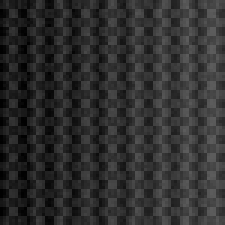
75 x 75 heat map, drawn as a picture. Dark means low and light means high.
There is an overall slope up to the right. Upright stripes repeat 9 times across the table. On average the colour sits 20% of the way up the scale. No single row or column stands out from its neighbours.
